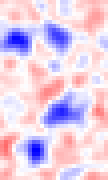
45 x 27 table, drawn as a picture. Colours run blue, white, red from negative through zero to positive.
Slope: none. Dips: four. Grain: blotchy. Histogram: skewed, a long tail of low values. Mirror symmetry: none. Lone odd cells: none.
